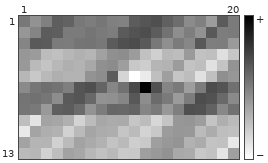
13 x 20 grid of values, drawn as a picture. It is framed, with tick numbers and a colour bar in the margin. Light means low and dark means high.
The centre is the roughest part. In the centre lies a patch that is rougher than the rest. Horizontal stripes repeat 2 times down the table.
